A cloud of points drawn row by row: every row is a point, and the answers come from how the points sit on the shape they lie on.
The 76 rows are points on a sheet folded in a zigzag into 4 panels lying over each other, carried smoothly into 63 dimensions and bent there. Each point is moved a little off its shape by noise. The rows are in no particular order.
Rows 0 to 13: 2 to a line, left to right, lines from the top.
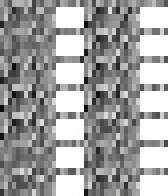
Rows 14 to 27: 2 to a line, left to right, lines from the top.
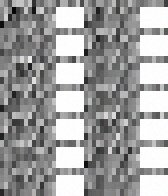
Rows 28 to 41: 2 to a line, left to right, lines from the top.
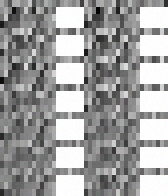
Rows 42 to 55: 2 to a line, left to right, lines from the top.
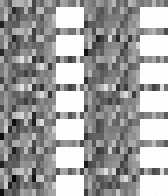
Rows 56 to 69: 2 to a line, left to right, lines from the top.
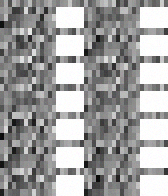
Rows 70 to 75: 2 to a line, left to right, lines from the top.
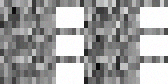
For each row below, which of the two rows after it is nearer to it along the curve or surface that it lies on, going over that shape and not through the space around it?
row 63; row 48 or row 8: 8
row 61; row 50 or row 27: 50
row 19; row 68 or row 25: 25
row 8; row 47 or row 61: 61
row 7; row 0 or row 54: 54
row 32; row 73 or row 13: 73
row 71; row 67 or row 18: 18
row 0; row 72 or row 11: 72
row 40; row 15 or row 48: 15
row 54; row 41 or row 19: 41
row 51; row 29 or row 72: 29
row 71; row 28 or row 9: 9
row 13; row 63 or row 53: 63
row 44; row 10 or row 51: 10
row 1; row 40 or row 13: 40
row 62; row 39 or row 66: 39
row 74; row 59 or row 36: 59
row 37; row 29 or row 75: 29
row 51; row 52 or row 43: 43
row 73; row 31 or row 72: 72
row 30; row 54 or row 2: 54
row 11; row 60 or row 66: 66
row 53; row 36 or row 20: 36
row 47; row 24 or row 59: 59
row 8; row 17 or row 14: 14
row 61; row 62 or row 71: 71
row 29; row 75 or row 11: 11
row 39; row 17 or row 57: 57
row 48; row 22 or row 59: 22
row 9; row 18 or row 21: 18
